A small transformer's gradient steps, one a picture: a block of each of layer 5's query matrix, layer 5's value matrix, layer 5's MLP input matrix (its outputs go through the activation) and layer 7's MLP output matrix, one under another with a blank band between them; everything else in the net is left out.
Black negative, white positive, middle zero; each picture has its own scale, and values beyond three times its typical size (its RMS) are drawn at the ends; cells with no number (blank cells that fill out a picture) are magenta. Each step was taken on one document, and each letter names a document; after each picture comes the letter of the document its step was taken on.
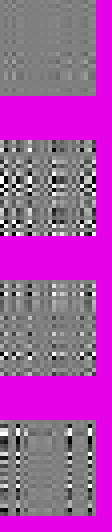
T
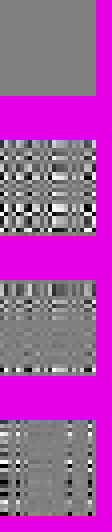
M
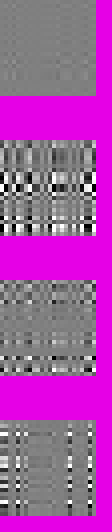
T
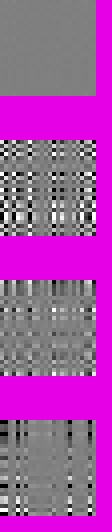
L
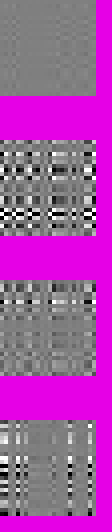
M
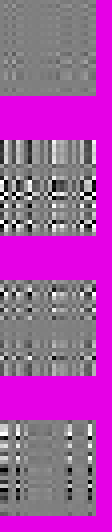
T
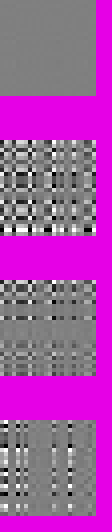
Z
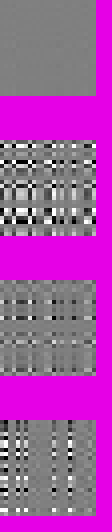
Z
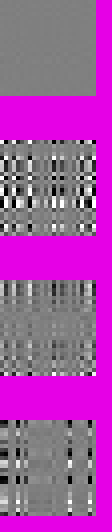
L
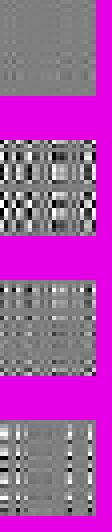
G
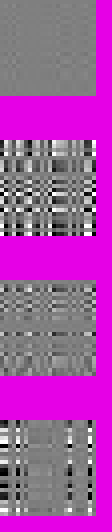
M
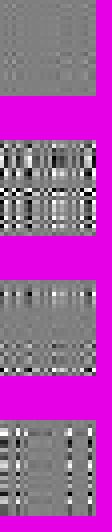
T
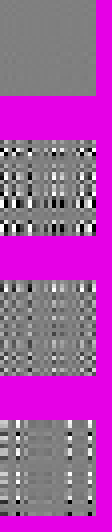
L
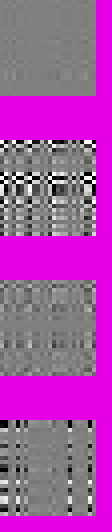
M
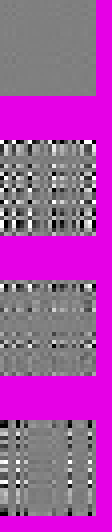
L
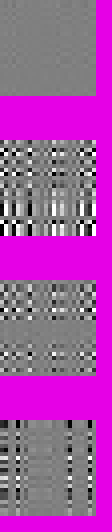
G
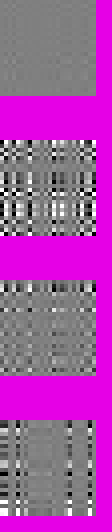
G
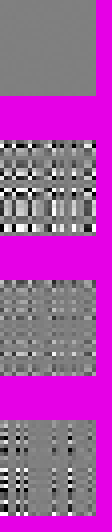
Z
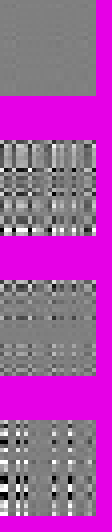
Z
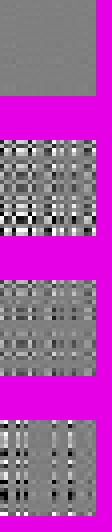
Z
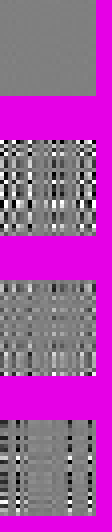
L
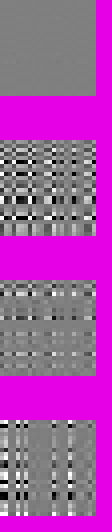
Z
